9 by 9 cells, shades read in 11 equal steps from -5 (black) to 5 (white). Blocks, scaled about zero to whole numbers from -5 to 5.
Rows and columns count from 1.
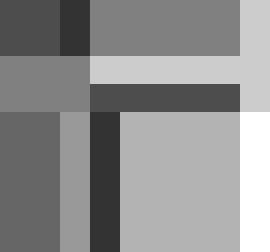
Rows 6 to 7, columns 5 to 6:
2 2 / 2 2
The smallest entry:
-3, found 7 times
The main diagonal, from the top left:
-2 -2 0 -2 2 2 2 2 5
